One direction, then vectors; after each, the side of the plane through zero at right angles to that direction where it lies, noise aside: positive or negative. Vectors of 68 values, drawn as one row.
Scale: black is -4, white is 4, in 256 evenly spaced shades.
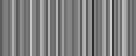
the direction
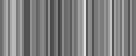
positive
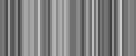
negative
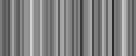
positive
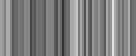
negative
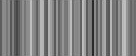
positive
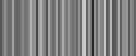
positive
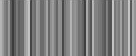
negative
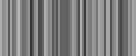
negative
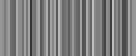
negative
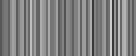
positive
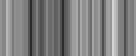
negative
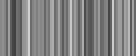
negative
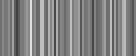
positive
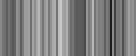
negative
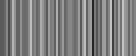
positive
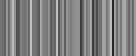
positive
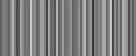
positive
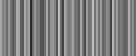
negative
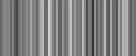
positive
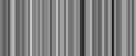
positive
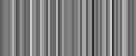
positive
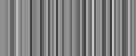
negative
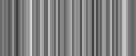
positive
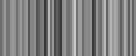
positive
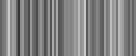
positive
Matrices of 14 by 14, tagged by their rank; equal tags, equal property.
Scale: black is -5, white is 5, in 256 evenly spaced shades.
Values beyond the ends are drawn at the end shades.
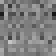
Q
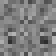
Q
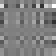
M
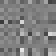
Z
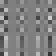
M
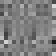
Z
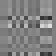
M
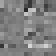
Q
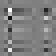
M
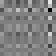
M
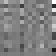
Z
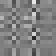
Z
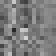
Q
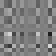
M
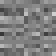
Z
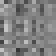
Z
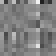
Z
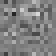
Q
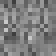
Q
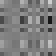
M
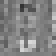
Q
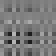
M
